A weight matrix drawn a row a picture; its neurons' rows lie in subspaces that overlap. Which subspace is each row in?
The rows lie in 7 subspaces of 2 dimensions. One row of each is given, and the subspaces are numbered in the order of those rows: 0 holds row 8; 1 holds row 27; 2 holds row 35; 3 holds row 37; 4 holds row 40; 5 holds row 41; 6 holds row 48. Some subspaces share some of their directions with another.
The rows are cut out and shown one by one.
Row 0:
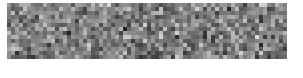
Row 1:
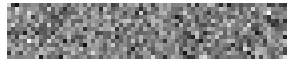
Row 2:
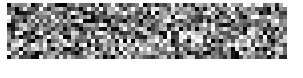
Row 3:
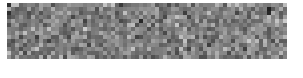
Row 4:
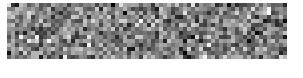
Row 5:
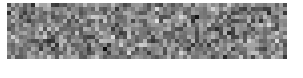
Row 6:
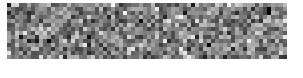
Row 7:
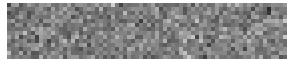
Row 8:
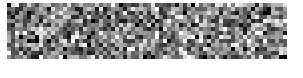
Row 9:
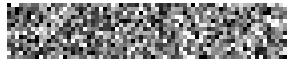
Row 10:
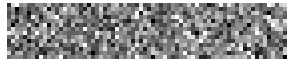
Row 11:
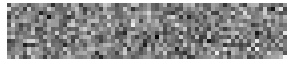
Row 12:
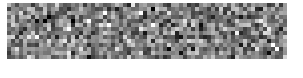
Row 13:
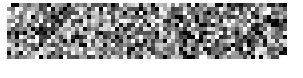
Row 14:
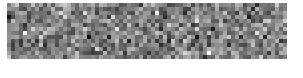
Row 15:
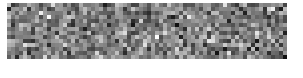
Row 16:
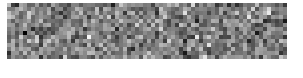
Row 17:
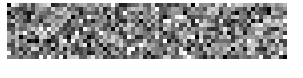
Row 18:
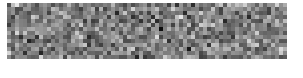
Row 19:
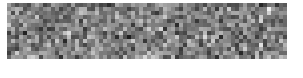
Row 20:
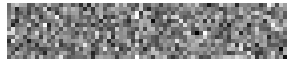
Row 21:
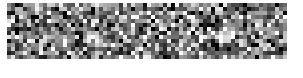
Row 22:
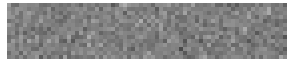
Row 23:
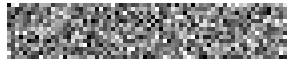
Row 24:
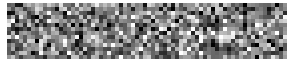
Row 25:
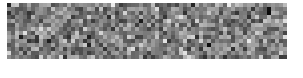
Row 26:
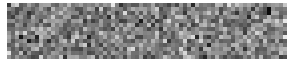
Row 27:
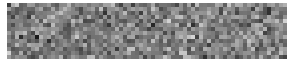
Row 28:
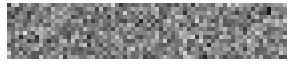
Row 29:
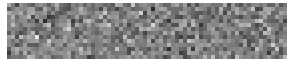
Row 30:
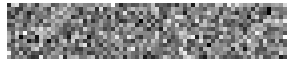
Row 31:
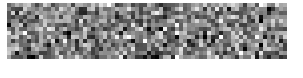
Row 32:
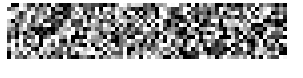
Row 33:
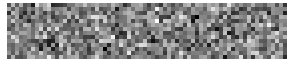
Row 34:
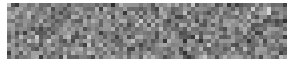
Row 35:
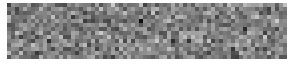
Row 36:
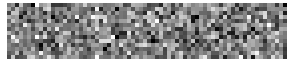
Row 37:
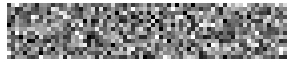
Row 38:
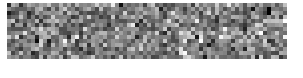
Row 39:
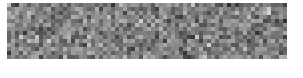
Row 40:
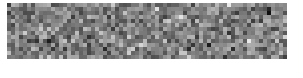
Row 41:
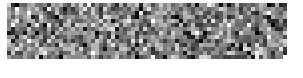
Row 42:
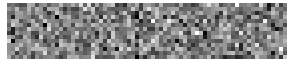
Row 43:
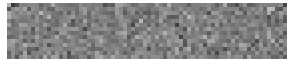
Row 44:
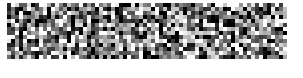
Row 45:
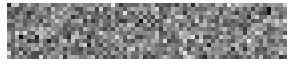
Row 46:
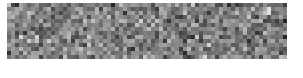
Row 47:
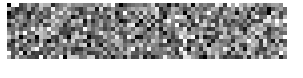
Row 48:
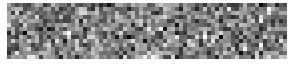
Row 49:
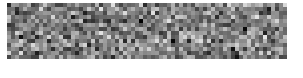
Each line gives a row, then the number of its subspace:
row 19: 6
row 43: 0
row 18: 3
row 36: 4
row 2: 2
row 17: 4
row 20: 5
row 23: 3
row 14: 2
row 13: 5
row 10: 5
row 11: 0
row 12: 1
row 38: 3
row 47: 0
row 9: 5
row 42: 5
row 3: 0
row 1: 5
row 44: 1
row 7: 3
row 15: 0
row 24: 3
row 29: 1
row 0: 6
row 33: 4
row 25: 4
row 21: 3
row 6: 4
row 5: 4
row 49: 2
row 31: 6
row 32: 2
